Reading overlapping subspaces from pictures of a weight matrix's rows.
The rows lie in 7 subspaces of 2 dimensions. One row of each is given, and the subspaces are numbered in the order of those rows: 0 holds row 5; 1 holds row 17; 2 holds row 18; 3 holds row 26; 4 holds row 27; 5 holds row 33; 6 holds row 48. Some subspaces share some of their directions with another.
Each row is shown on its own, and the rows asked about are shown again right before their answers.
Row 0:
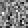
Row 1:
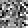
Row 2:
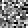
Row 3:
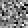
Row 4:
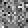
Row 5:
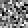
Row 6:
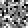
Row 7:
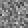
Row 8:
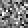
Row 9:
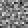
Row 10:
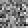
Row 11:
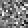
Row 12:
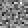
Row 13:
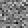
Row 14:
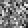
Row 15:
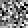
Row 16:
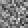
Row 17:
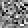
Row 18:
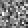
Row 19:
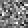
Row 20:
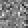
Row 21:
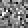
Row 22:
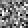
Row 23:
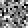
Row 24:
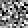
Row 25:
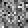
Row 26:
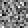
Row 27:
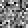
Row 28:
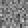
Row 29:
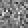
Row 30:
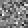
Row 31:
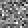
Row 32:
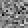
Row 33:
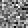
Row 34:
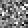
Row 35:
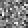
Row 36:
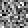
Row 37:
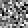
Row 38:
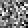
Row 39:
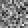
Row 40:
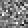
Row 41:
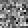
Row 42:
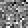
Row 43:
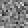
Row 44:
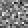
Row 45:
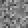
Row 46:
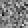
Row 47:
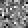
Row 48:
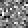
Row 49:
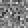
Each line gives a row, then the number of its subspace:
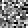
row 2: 5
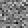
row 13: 2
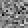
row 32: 1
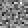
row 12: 4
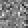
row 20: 0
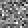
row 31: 2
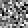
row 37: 0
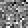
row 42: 2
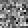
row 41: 0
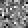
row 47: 6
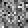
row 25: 3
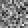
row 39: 6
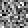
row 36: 3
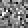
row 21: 5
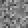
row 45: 6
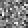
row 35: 6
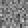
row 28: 1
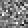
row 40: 1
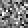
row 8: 5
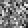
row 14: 4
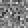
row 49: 5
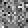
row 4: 3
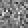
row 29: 5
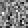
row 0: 2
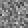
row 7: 3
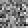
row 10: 0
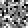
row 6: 6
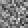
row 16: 6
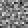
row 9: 4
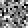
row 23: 6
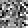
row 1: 0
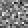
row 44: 4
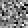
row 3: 5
